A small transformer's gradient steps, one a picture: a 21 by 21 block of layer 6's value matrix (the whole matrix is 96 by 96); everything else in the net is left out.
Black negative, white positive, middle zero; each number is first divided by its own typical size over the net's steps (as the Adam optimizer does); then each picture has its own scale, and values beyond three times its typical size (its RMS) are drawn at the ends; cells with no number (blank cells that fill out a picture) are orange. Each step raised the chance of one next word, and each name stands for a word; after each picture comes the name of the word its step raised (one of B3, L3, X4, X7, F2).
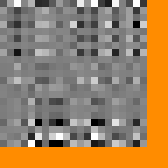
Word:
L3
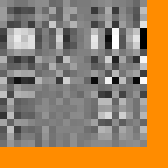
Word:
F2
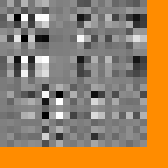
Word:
F2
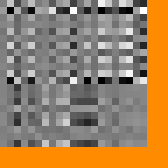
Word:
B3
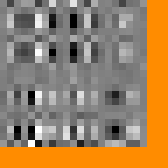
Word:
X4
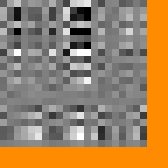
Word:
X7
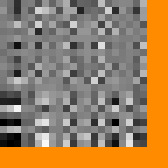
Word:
B3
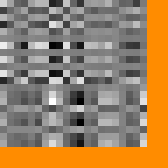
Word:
B3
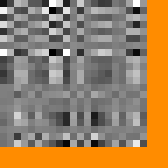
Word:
L3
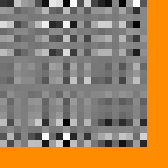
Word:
L3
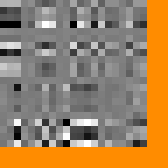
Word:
X4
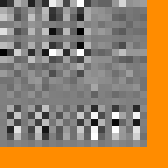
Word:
X7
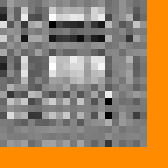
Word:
F2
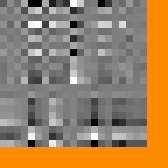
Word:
L3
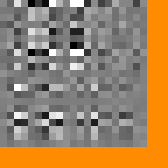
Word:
X7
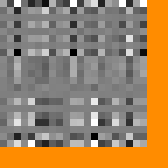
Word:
L3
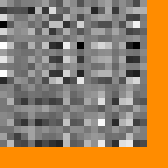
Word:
B3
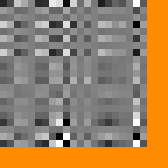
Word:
L3
